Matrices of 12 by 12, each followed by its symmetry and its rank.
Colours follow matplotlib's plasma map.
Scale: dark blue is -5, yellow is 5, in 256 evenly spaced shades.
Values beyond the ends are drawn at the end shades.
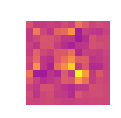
symmetric, rank two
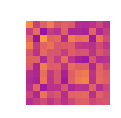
symmetric, rank two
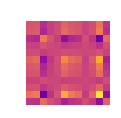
symmetric, rank one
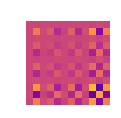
symmetric, rank one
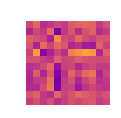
antisymmetric, rank two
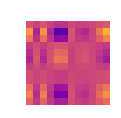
neither, rank one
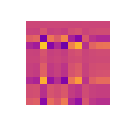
neither, rank one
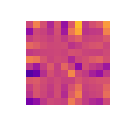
antisymmetric, rank two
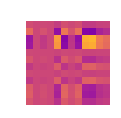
neither, rank one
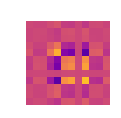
symmetric, rank one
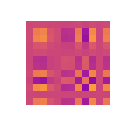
symmetric, rank one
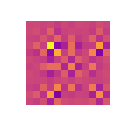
symmetric, rank two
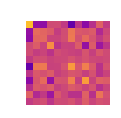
symmetric, rank two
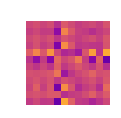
antisymmetric, rank two
